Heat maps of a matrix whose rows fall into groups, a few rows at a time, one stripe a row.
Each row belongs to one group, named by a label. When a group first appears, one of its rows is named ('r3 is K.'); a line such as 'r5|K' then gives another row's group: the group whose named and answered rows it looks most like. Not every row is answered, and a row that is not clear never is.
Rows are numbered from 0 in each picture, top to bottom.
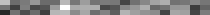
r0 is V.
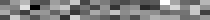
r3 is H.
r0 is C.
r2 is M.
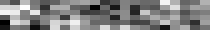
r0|C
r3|H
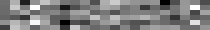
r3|M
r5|H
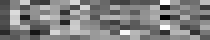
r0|C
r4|H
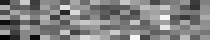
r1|V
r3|V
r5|C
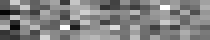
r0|H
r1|C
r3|H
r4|C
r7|M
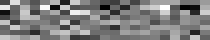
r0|H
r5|H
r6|V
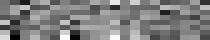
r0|M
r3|M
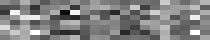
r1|M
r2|H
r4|V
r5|V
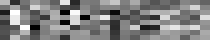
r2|H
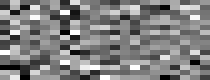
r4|H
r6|H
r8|M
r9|H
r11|C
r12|V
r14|V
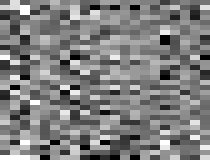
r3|M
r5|C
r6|C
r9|M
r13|M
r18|H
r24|V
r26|C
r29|C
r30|H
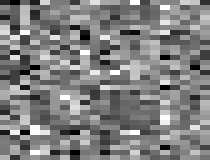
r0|M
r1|C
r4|C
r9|H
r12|V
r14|M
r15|M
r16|C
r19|V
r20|C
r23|C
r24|C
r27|C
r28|V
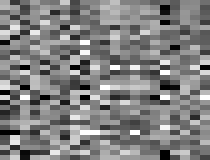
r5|H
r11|H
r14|C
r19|C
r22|M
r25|C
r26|M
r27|H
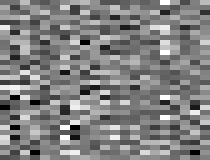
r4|M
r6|C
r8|C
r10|C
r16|M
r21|M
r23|C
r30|V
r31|M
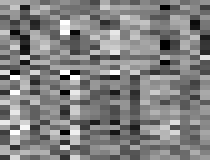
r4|V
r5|V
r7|M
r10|M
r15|H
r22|H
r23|H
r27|C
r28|H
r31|H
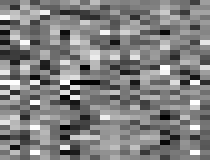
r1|C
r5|V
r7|H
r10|M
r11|M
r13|C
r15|V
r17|H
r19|H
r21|M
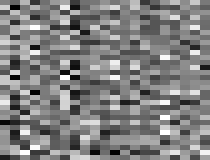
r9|V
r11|C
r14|H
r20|V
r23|C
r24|M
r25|C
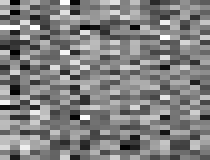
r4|C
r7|C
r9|M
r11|C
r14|H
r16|V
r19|C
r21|M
